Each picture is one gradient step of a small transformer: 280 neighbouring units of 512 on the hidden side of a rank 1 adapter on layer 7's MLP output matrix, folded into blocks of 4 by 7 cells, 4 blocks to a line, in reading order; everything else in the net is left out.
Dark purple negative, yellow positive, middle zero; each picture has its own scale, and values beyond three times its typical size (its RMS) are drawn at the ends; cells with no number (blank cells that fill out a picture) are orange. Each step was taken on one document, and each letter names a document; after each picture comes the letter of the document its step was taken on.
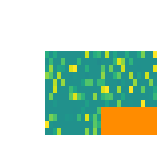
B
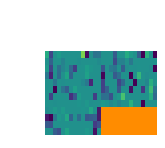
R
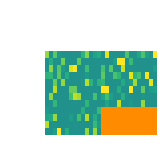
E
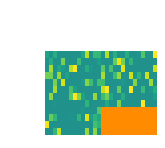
B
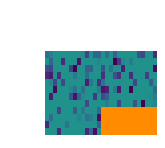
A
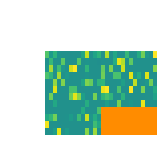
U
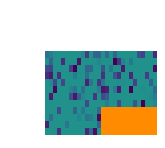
A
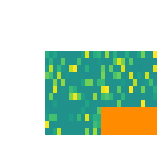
U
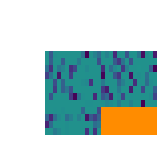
R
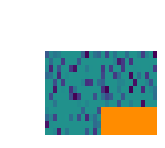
R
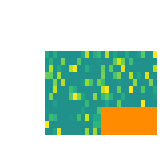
B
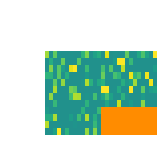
E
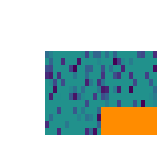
A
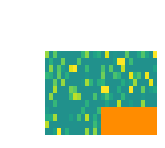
E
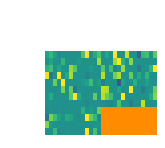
R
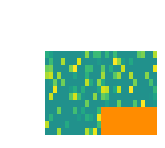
A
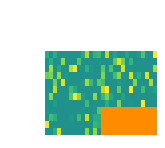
B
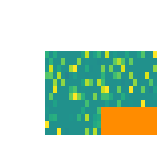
B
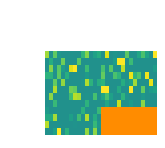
E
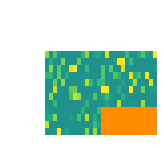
E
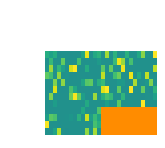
U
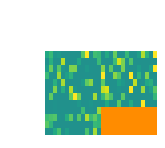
R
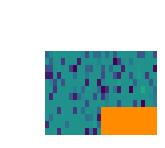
A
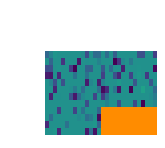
A
